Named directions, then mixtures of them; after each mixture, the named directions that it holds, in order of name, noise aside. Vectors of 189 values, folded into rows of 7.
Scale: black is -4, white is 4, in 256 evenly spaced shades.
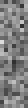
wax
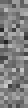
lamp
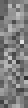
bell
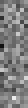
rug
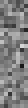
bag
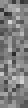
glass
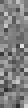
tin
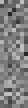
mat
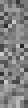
rug, tin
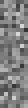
bag, rug, tin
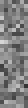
lamp, rug, wax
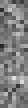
bag, glass, rug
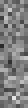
mat, rug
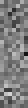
mat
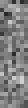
glass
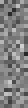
mat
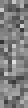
glass, wax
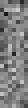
glass, lamp, tin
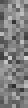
bell, lamp, tin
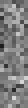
glass, rug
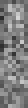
bell, glass, rug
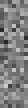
lamp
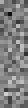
glass, mat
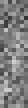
bag, tin, wax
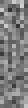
glass, tin, wax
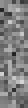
glass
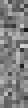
bag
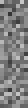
mat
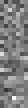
mat, rug, wax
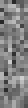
glass, wax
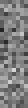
glass, lamp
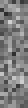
glass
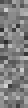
lamp
